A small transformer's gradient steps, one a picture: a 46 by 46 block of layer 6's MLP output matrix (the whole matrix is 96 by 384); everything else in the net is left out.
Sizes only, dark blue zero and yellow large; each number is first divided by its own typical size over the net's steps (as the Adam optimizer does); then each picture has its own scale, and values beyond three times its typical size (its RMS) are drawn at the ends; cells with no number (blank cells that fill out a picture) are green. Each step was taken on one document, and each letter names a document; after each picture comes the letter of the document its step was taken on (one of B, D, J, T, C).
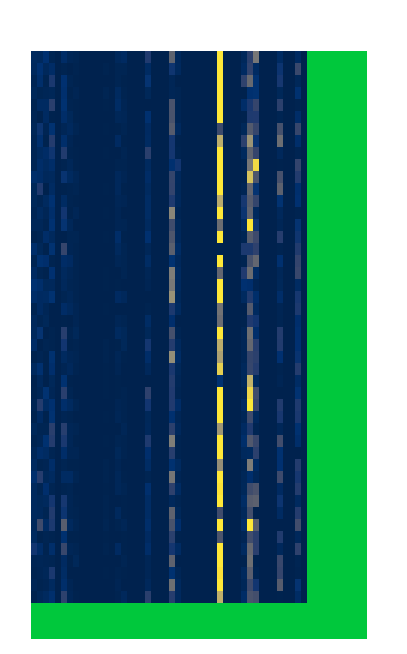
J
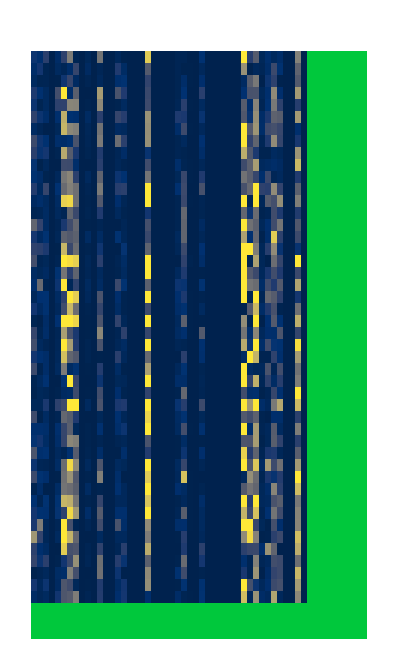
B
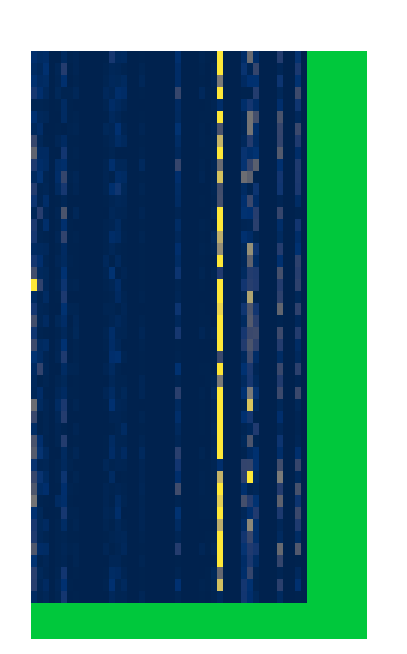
J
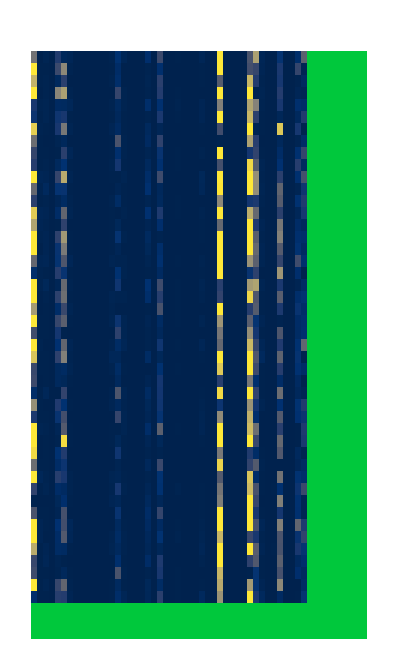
J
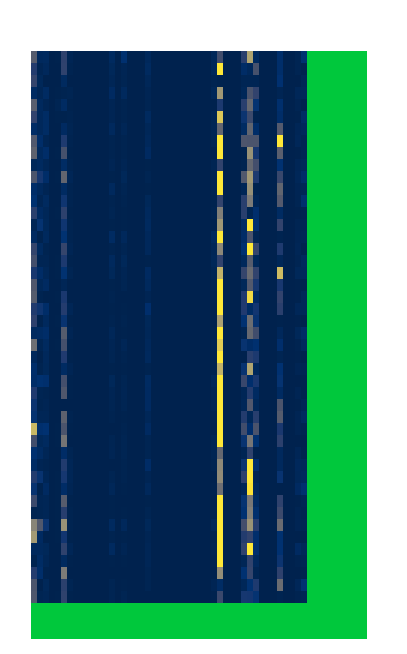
J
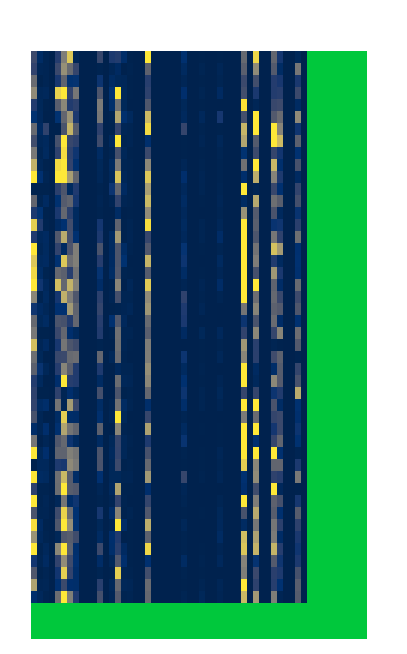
B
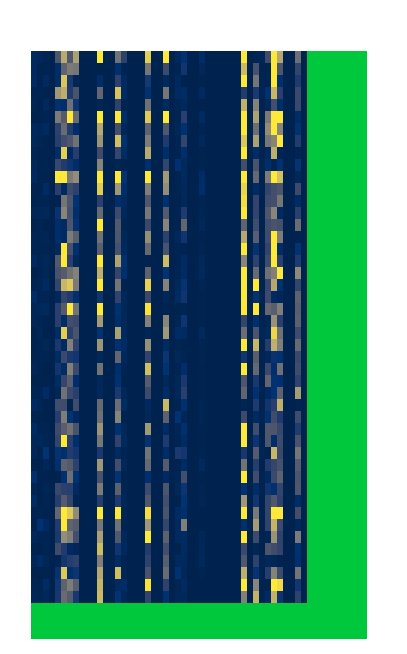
B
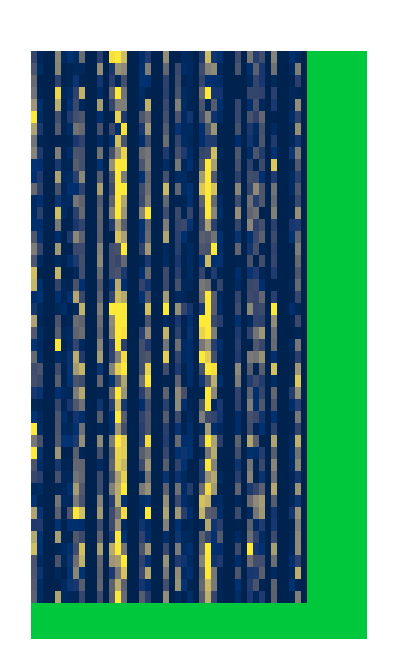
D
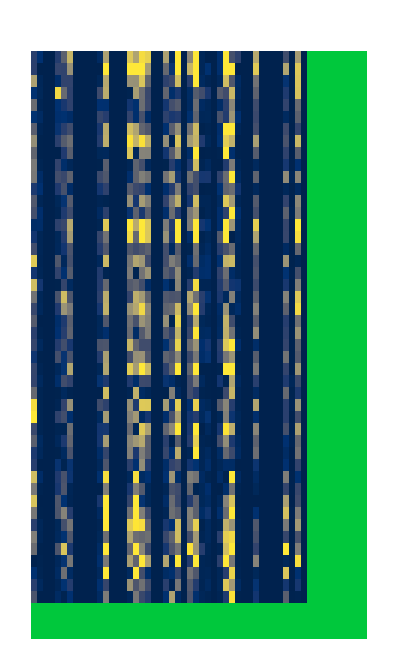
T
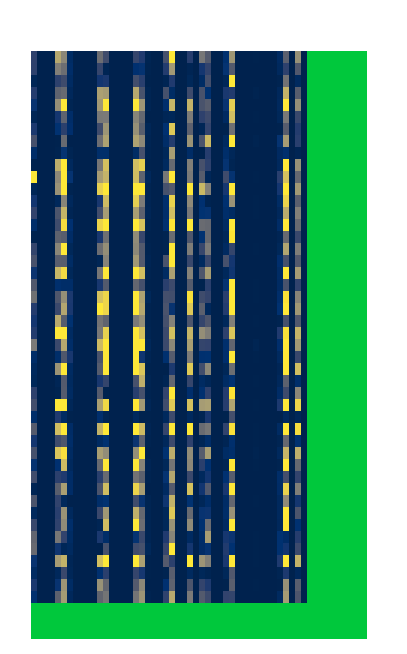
T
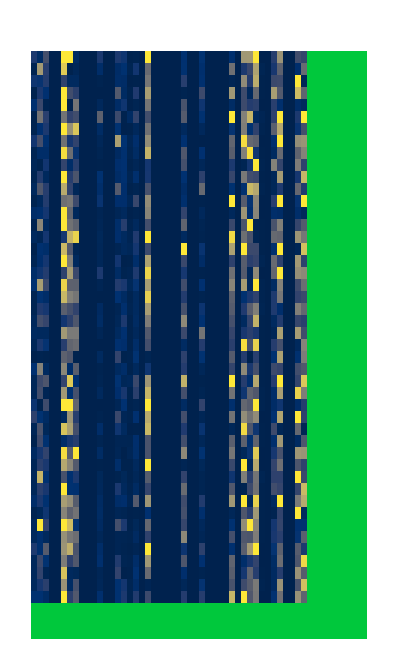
B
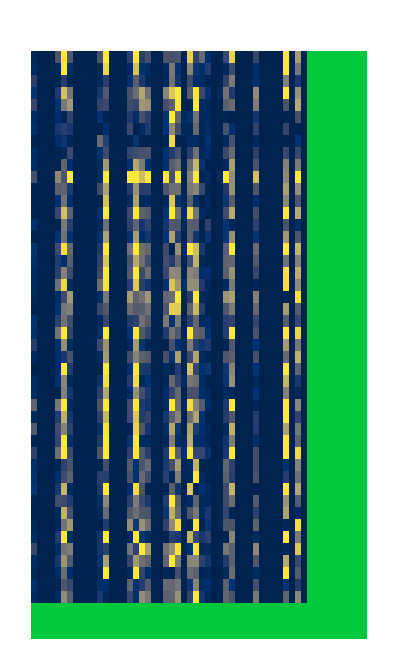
T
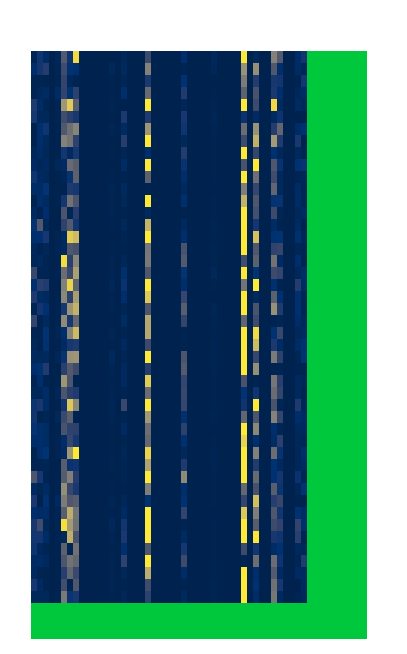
B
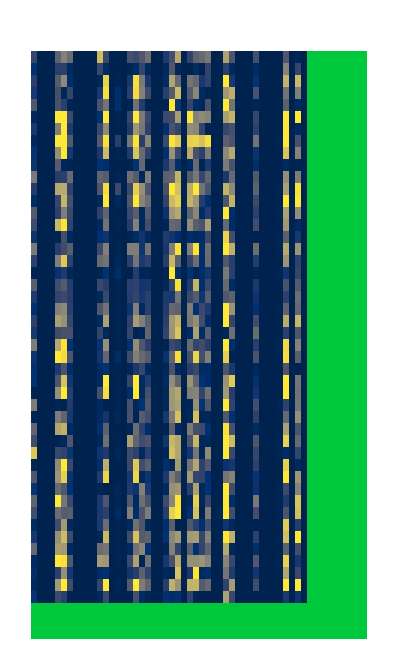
T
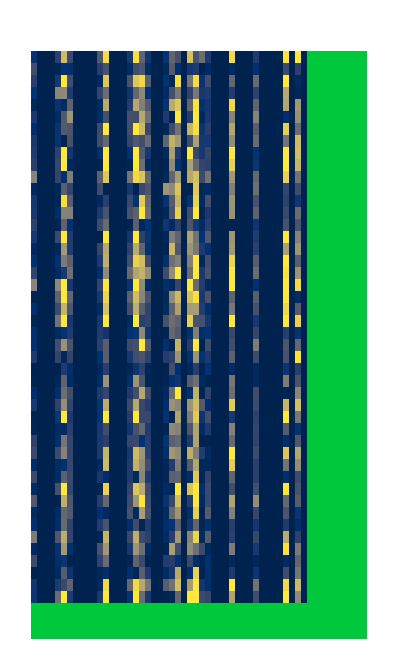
T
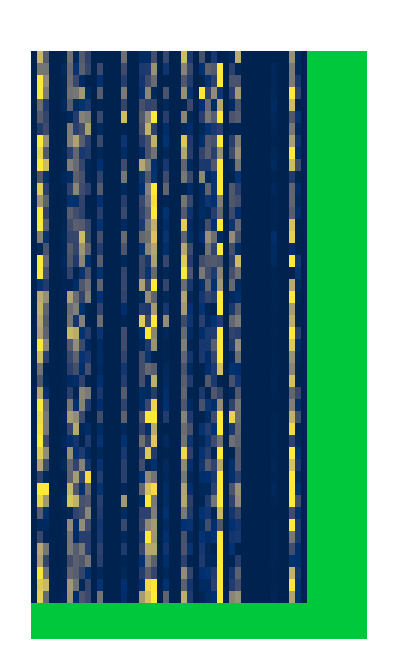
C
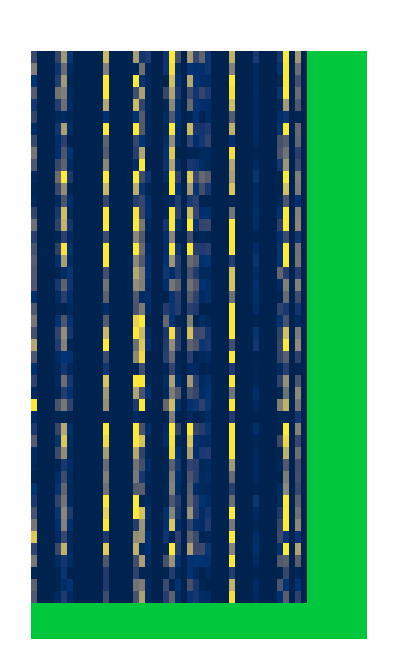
T
